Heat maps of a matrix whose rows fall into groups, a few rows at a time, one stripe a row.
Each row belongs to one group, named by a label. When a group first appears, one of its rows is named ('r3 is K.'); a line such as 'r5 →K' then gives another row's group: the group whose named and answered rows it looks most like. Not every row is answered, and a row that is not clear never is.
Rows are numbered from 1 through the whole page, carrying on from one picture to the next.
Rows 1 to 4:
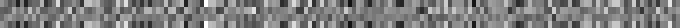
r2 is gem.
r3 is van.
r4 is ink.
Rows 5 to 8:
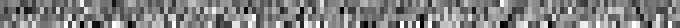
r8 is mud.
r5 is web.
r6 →ink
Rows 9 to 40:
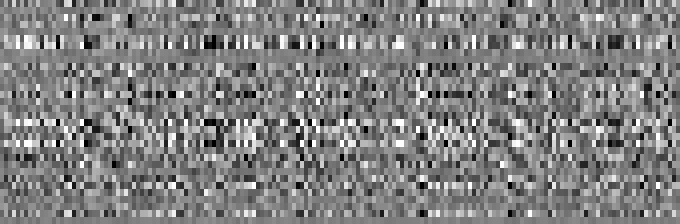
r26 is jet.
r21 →mud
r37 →van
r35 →gem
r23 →mud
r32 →web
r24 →ink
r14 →jet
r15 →jet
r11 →mud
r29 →jet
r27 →mud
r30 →gem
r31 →ink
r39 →gem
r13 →ink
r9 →gem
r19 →web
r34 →van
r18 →van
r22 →van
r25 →van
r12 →mud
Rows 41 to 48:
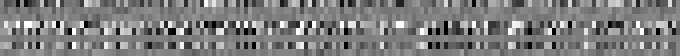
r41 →ink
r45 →van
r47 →van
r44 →jet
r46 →ink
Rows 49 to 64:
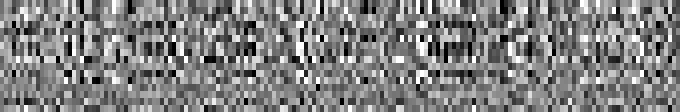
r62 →gem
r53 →ink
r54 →mud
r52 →van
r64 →jet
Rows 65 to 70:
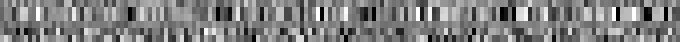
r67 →mud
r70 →van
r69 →ink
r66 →mud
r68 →ink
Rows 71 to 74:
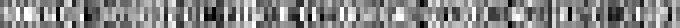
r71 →gem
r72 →jet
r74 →gem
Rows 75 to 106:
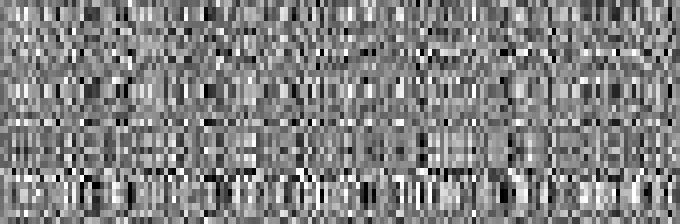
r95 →gem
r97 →gem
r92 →jet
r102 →mud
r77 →jet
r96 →ink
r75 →web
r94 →gem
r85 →gem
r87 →jet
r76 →jet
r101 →mud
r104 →mud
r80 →jet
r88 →jet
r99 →van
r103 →mud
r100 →jet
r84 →web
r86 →mud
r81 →gem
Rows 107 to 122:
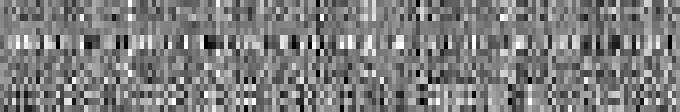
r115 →van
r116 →ink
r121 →gem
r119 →gem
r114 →web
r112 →jet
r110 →web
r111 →web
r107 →web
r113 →jet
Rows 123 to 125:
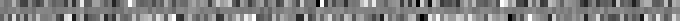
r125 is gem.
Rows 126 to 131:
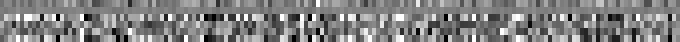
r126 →mud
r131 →jet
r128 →jet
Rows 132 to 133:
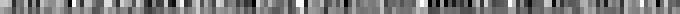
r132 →van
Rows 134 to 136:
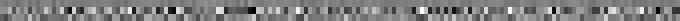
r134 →ink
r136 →gem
